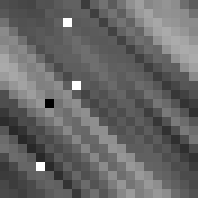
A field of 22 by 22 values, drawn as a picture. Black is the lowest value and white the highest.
Average level on the scale: 40%. Grain: diagonal, down to the right. Mirror symmetry: none. Ninth with the highest average: top right. Lone odd cells: 4, 3 higher and 1 lower than their neighbours. Calmest part: top left.
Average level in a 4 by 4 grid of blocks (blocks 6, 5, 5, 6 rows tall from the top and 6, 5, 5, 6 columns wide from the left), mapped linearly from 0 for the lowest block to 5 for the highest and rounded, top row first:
1125 / 4211 / 0310 / 0131
